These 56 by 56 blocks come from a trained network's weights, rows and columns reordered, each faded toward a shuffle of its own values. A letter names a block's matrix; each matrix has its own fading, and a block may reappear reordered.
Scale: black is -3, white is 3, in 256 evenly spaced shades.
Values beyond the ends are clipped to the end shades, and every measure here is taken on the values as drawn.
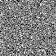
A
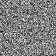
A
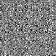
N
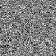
N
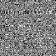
N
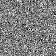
A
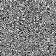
A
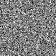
A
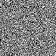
A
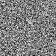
A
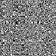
N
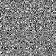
N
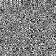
N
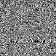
N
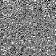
N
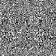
N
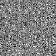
N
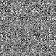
N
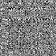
N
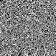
A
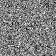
A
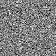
A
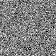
A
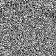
A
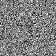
A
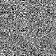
N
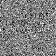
A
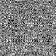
N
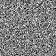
A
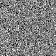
A
